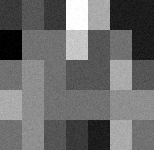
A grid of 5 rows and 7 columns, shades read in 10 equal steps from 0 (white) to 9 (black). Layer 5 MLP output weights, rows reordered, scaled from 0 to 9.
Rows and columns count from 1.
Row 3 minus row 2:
-4 -1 0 4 0 -2 -2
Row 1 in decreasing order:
8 8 7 7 6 3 0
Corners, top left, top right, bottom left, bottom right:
7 8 5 5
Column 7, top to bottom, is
8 8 6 4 5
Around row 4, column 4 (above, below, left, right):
6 7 5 5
